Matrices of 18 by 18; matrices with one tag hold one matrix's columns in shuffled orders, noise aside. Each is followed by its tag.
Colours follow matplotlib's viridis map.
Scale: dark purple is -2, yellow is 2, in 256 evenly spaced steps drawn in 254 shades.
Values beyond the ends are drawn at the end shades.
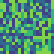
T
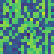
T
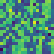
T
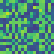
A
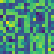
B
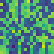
T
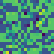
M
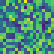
M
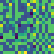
A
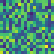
M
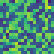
M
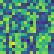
B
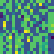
B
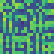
B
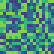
A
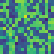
T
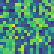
T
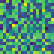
A
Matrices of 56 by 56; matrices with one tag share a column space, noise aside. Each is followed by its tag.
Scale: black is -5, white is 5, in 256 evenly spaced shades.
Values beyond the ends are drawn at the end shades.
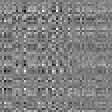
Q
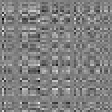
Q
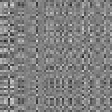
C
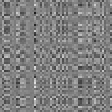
C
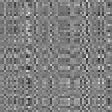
C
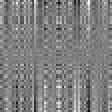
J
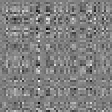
Q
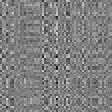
C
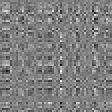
Q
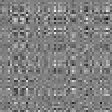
Q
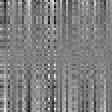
J
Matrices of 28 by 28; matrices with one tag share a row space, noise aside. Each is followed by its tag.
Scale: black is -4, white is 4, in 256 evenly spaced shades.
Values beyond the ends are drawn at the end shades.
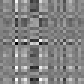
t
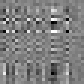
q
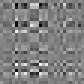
t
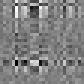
t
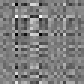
t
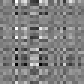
t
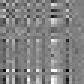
q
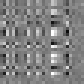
q
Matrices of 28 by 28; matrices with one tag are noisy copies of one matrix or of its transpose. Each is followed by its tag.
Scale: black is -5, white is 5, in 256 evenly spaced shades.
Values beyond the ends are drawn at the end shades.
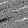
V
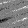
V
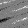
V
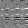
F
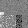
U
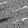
V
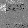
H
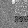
U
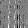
F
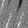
V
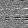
F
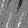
V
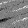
V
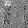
H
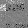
H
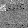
H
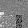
U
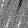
V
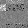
H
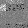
H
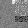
U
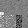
U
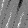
V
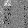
H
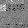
H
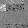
H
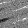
V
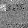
H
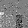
U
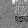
U
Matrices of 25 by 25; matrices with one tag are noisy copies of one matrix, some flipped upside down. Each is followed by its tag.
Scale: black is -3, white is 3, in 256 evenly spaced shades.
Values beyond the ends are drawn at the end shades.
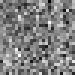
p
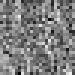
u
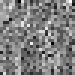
u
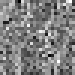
u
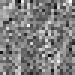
u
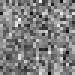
p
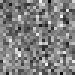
p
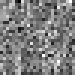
u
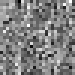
u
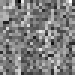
u
